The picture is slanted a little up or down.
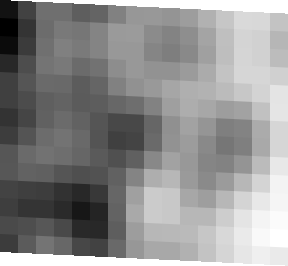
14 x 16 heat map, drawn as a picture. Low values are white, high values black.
Stripes: none. Lone odd cells: none. Slope: up to the left. Ninth with the lowest average: bottom right.
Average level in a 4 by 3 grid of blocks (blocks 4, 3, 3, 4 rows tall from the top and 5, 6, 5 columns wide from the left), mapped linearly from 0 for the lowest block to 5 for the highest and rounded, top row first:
431 | 431 | 432 | 520
